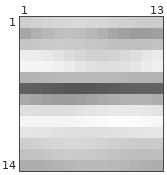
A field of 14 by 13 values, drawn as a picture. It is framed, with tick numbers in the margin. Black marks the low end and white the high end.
Grain: streaks across. Slope: none. Histogram: skewed, a long tail of low values. Average level on the scale: 80%.
